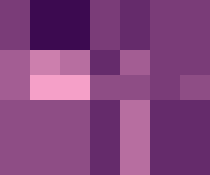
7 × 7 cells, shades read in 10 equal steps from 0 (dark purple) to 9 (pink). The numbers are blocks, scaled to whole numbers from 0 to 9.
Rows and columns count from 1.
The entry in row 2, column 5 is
2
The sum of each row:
14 14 31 38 24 24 24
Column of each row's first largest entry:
1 1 2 2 5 5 5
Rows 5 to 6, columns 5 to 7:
6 2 2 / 6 2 2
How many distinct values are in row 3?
5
